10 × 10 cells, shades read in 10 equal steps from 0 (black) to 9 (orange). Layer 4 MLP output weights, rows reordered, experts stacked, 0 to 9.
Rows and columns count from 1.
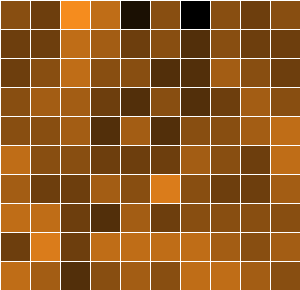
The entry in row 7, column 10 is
6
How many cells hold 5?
30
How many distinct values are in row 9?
5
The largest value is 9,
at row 1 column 3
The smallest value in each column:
4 4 3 3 1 3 0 4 4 4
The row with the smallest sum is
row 1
